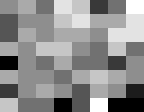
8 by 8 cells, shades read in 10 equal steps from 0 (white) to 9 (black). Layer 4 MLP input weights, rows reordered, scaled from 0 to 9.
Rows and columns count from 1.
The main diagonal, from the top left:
4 4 4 2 5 2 4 9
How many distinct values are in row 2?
5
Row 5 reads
9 4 5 3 5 5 7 4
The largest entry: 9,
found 4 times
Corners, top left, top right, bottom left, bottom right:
4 0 2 9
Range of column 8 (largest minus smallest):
9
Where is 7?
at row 1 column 6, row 5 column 7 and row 7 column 1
